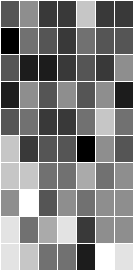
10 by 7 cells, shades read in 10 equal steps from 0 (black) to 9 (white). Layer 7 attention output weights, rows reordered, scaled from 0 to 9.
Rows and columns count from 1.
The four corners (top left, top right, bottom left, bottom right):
3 2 8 8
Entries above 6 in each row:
1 0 0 0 1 1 2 1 2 4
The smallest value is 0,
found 2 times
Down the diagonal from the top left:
3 4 1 5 4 5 5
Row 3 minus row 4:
2 -4 -2 -3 0 -3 4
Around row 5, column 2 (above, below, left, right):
5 2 3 2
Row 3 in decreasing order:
5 3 3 2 2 1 1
